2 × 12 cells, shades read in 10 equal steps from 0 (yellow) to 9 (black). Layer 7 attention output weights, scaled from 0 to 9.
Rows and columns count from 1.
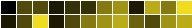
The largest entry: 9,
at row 1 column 1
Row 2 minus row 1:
-1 0 -6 0 -1 -3 -1 -1 -3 4 -1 2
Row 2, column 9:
5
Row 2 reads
8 6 0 8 6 4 3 2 5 6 3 2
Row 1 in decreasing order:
9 8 8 7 7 6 6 4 4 3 2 0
